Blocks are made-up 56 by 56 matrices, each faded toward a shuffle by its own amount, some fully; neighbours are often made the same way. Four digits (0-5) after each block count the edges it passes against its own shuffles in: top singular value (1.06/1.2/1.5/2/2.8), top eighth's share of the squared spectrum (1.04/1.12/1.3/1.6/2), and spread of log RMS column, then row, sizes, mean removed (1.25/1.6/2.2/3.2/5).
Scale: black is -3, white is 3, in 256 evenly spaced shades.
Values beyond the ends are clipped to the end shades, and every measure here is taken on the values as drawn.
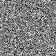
0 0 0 0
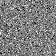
0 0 0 0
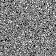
0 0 0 0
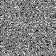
3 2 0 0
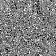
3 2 0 0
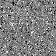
2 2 0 0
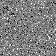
2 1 0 0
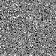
3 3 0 1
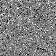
1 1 0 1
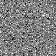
3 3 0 1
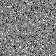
0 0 0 0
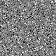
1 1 0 0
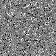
2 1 0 0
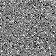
2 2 0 0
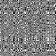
4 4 2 2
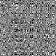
4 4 2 2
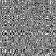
4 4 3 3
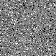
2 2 0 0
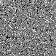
2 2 1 0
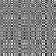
5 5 4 4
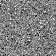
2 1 0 0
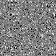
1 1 1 2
